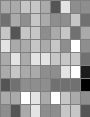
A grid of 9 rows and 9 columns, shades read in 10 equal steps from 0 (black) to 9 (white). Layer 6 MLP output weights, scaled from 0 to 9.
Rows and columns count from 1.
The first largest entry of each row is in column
7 4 1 8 2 8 3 3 4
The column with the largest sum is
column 4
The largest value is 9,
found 4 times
